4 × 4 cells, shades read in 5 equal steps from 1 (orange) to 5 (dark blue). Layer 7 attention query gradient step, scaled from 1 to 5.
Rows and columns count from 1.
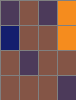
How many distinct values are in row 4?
2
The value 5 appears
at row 2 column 1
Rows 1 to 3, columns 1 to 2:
4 3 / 5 3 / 3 4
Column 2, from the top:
3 3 4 3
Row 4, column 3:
3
